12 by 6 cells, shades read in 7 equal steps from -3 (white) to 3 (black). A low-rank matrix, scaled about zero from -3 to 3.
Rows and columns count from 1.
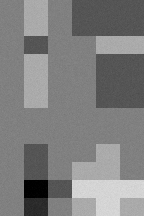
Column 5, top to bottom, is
1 1 -1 1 1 1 0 0 -1 -1 -2 -2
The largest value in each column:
0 3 1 1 1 1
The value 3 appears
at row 11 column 2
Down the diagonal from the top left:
0 -1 0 0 1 1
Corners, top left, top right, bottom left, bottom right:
0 1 0 -1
